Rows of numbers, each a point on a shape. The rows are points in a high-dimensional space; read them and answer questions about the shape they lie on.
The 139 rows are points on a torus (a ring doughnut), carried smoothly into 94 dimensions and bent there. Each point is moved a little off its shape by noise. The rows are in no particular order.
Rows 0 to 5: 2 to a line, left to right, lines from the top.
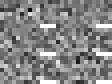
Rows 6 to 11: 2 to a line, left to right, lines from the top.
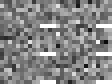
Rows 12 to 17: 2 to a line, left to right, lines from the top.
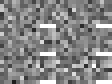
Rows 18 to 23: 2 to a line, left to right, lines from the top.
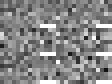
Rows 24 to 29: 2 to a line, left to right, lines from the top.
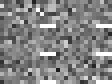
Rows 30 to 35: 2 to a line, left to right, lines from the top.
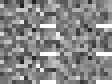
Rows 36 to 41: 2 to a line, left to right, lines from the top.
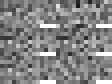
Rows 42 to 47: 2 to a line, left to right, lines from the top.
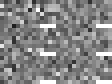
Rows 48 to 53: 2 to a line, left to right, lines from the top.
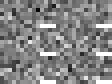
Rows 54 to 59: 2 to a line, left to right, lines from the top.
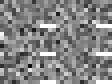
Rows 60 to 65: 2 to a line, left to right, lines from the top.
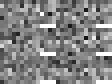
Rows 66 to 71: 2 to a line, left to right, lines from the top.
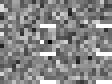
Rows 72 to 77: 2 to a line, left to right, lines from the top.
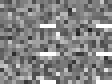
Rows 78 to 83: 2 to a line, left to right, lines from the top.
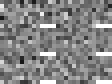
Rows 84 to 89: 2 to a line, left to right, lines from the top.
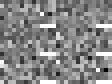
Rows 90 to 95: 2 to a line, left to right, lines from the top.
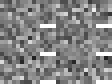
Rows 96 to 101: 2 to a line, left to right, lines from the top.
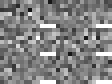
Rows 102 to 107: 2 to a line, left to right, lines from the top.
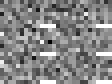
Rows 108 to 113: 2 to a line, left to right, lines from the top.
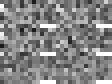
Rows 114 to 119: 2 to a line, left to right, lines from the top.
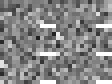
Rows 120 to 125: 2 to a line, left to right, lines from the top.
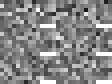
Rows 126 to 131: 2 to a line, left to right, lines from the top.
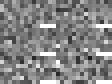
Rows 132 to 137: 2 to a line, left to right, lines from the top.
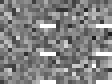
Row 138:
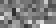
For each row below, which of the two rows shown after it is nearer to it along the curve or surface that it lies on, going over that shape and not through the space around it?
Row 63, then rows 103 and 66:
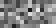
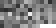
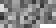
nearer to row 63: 103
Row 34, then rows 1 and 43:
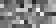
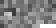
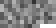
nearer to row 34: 43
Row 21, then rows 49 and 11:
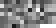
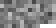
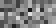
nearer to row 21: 11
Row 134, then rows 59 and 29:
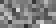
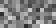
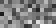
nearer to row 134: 29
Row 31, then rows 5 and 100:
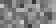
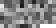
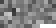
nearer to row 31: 5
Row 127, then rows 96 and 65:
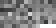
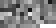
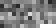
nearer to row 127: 65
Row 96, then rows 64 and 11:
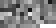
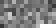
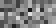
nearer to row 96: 11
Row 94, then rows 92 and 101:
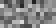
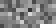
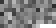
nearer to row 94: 92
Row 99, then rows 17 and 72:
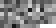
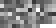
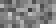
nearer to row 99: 17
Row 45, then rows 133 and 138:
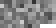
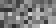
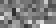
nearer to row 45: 133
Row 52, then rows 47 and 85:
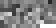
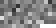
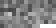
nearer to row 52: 47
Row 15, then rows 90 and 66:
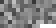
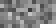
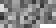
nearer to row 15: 66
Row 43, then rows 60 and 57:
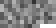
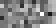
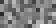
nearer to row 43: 57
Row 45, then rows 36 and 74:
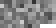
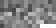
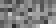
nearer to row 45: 74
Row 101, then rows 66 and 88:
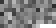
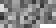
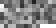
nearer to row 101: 66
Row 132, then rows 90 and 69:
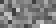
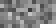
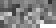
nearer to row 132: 69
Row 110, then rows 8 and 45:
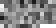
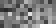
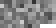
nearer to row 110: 45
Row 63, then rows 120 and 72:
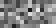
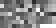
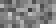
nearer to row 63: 120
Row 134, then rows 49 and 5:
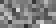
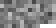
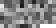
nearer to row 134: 5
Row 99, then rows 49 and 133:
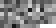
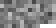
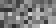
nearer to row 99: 133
